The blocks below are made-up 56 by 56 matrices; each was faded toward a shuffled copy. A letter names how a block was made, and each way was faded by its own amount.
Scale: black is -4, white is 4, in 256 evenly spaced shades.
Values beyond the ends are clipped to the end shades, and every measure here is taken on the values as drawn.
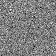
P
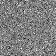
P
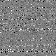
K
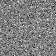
P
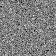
P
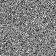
P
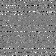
K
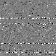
K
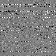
K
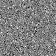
P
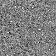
P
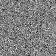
P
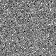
P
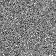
P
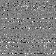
K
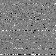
K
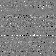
K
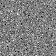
P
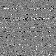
K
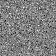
P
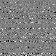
K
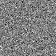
P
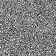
P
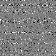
K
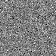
P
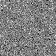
P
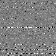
K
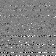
K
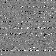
K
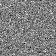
P
